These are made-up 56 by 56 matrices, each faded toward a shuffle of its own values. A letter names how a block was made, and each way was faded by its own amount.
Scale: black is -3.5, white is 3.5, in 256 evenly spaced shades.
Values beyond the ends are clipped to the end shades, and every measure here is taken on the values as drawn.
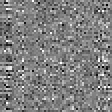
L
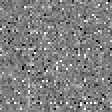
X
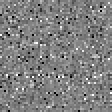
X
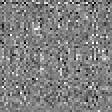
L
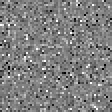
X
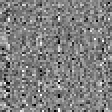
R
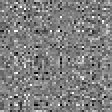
L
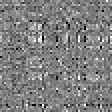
L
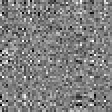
L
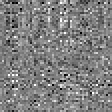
L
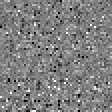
X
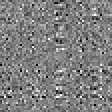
L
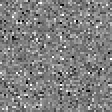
X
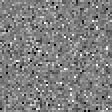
X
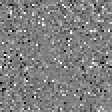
X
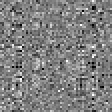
R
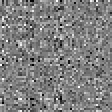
R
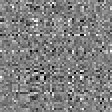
L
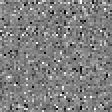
X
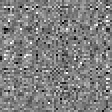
L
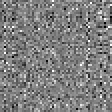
R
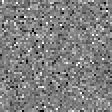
X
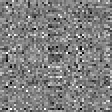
L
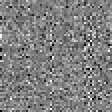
L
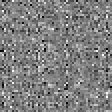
R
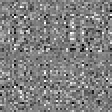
L
